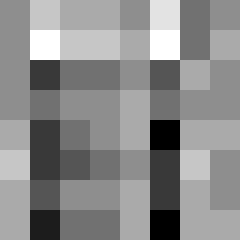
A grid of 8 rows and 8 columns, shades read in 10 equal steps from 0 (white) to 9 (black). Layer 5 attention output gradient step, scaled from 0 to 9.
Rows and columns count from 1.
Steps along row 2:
down up same up down up down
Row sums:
26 19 38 33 37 37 34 39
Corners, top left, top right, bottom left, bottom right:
4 4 3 3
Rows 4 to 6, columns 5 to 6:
3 5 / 3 9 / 4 7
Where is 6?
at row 3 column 6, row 6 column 3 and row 7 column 2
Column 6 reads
1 0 6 5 9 7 7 9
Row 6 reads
2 7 6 5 4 7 2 4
